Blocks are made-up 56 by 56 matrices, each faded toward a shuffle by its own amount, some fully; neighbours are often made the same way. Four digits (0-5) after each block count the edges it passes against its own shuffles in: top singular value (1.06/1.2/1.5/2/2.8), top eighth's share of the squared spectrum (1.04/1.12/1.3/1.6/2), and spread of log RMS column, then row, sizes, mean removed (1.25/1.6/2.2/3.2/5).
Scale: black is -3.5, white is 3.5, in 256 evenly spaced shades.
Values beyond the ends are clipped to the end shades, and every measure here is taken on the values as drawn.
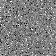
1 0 0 0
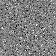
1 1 0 0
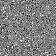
0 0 0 0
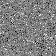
0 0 0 0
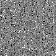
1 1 2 0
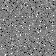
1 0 0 0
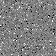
1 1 0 0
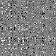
3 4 2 2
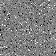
2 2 1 0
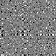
4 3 2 2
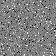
0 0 0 0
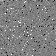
1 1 0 0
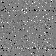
3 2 0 0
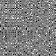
4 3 2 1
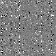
2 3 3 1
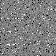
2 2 1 1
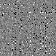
2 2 2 1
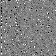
2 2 1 0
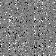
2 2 2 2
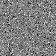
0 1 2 0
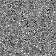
0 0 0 0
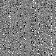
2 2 3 0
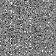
1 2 2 0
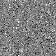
0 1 1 0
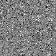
1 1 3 0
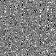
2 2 2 0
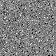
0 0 1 0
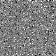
1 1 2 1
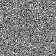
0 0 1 1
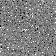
0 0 0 0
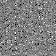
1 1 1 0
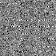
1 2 2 2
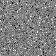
1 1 0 0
